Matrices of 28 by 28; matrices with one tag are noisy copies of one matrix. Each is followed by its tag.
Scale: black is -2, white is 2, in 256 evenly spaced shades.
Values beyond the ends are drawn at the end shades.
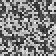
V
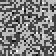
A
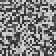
A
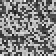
V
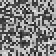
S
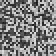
S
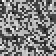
V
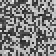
S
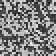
V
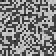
A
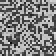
A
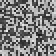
S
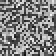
A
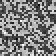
V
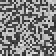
A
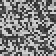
V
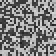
S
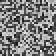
A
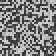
A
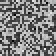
A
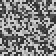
V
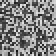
S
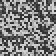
V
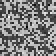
V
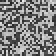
A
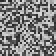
A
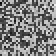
S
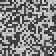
A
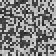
S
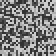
S
